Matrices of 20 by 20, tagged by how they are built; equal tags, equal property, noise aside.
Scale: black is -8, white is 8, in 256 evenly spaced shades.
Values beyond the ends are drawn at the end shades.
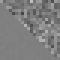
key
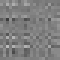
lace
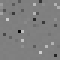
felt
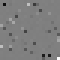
felt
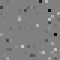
felt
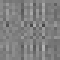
lace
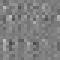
lace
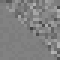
key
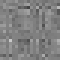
lace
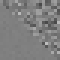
key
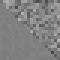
key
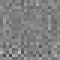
lace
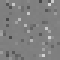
felt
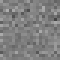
lace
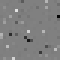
felt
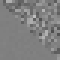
key
